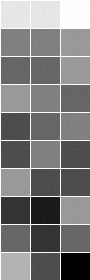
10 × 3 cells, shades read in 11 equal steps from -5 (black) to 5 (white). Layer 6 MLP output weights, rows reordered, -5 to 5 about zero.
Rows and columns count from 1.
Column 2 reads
4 0 -1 0 -1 0 -2 -4 -3 -2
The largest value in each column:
4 4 5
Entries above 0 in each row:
3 1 1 1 0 0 1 1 0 1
